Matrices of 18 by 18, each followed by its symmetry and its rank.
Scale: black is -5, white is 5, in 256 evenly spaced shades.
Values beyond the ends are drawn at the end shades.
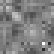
symmetric, rank three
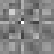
symmetric, rank two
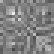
symmetric, rank three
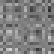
antisymmetric, rank two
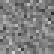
antisymmetric, full rank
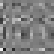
neither, rank two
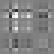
symmetric, rank one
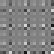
symmetric, rank one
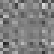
antisymmetric, rank two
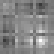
symmetric, rank two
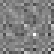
symmetric, rank three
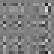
neither, rank two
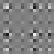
symmetric, rank one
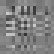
antisymmetric, rank two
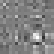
symmetric, rank three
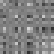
symmetric, rank two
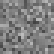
antisymmetric, full rank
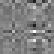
neither, rank two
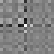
symmetric, rank two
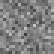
antisymmetric, full rank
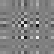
symmetric, rank one
